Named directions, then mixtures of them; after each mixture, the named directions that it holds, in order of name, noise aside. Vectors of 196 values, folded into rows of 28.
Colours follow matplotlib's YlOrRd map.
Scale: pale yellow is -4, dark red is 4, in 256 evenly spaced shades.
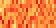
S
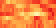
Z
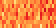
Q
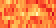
S, Z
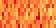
Q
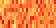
S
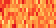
S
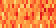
Q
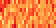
S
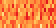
Q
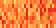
Q, S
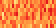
Q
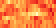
S, Z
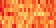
S, Z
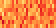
Q, S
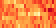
Q, Z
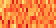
S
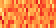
Q, S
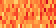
Q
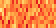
S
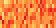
Q, S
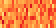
Q, S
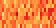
Q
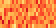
S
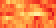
Z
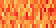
Q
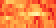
Z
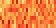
S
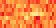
Q, Z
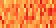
Q, S
